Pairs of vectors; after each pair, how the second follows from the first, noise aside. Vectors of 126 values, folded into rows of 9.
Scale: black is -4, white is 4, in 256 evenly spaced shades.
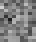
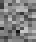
wrapped around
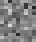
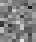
wrapped around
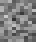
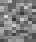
copied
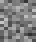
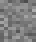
shrunk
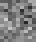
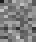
wrapped around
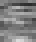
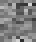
sign-scrambled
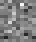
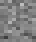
shrunk
